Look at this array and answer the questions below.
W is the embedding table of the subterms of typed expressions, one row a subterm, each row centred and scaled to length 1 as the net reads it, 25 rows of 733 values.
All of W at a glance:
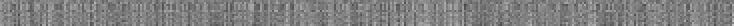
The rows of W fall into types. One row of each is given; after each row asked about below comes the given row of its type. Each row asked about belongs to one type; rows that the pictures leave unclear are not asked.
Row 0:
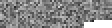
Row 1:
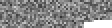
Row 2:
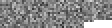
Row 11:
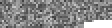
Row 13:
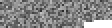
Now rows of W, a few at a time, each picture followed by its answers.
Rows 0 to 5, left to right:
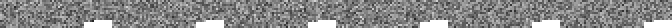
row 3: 1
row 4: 13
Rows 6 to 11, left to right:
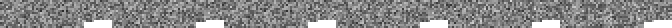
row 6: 13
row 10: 11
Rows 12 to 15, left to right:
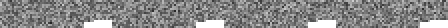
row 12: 1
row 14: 13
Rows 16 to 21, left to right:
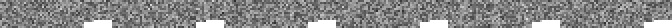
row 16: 1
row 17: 2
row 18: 1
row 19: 13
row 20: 11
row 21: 13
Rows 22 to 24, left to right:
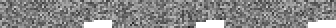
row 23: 0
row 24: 1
